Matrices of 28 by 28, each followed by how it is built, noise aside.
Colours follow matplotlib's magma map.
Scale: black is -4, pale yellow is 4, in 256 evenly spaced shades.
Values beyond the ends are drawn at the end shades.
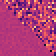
upper triangular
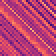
Toeplitz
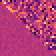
upper triangular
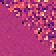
upper triangular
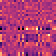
low rank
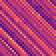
Toeplitz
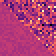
upper triangular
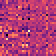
low rank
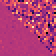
upper triangular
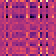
low rank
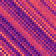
Toeplitz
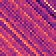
Toeplitz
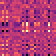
low rank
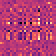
low rank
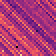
Toeplitz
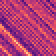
Toeplitz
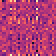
low rank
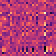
low rank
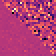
upper triangular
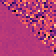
upper triangular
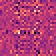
low rank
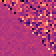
upper triangular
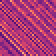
Toeplitz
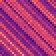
Toeplitz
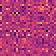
low rank
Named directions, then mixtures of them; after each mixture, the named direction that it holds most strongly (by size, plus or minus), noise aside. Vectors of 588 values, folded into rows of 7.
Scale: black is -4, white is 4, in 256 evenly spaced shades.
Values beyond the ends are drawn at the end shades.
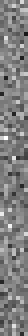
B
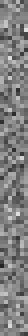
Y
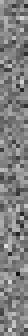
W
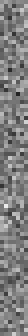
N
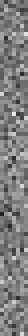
B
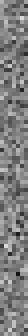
W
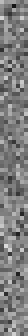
W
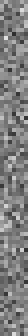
N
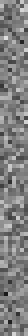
N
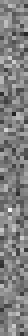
Y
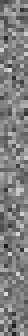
W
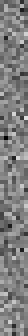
B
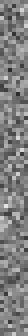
N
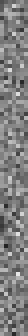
N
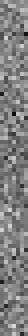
B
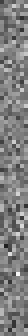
W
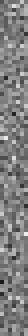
B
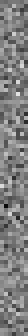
N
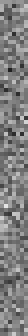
N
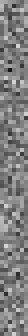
N
